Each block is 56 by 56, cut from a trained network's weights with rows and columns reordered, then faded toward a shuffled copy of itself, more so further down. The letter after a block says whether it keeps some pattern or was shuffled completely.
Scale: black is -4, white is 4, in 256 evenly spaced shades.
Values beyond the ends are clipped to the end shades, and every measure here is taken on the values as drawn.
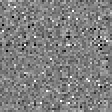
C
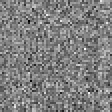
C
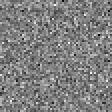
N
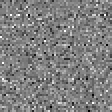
C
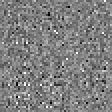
C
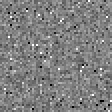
N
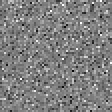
N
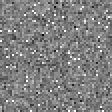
N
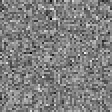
C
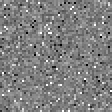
N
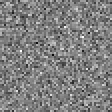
N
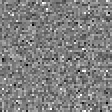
C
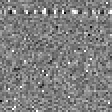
C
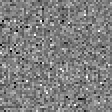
C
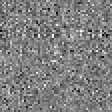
C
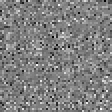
C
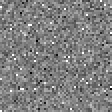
N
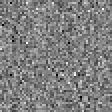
C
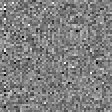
C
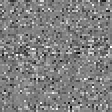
C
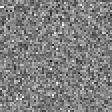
N
